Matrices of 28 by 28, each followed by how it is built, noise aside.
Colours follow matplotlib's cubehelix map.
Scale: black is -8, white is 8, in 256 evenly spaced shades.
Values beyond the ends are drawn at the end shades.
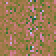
uneven columns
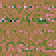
uneven rows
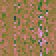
uneven columns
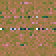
uneven rows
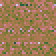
uneven rows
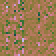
uneven columns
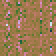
uneven columns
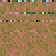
uneven rows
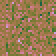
uneven columns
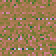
uneven rows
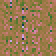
uneven columns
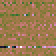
uneven rows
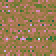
uneven rows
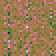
uneven columns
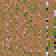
uneven columns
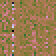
uneven columns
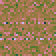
uneven rows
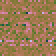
uneven rows
